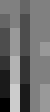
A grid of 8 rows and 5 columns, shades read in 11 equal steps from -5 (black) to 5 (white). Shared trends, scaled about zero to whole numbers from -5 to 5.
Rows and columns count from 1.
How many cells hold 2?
2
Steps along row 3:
up down up same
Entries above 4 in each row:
0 0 0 0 0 0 0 0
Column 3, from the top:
-1 -2 -2 -2 -3 -3 -4 -4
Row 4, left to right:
-2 1 -2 0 1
